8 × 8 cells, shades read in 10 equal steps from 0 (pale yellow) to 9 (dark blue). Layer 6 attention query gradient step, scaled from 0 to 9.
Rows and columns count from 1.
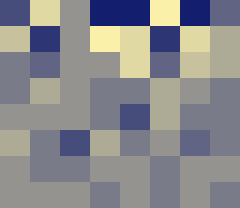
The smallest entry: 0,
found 2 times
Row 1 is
7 1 4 9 9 0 9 6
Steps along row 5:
same same up up down up same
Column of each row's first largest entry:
4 2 2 1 5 3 2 4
